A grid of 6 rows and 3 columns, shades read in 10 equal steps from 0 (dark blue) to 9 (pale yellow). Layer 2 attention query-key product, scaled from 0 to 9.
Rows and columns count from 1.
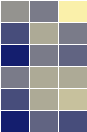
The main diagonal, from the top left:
5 6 3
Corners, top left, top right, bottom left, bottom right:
5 9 0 2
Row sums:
18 12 7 16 15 5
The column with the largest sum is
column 3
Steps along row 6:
up down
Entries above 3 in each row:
3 2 1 3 2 0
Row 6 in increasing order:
0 2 3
